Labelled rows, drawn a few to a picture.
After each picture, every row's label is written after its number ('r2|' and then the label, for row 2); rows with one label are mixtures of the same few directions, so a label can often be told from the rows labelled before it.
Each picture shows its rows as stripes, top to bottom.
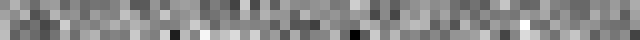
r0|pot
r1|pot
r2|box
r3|pot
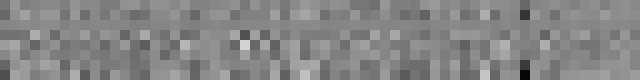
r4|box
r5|box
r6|box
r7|pot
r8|pot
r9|pot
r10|box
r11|box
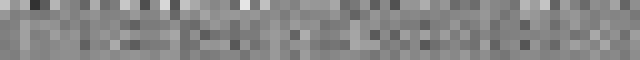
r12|pot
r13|pot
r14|box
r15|pot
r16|box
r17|pot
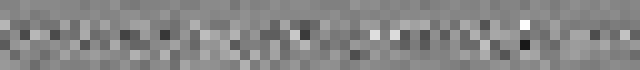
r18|box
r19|pot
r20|box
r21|pot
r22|box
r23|pot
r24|pot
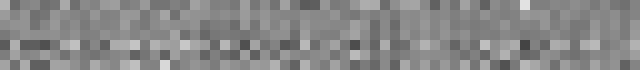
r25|box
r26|pot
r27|pot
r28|pot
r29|box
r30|pot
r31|pot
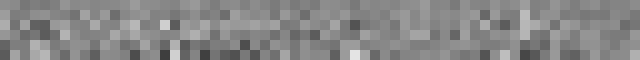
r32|box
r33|box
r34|pot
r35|box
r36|pot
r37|pot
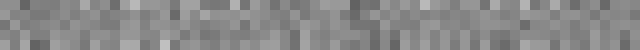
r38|box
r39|pot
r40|box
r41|pot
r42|pot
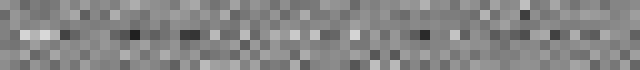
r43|box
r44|box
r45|pot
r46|box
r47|pot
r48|pot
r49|pot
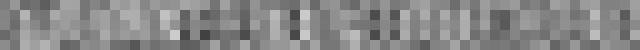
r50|box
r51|pot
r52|pot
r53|pot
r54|box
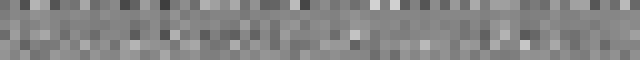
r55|pot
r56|pot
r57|pot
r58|pot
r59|box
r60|pot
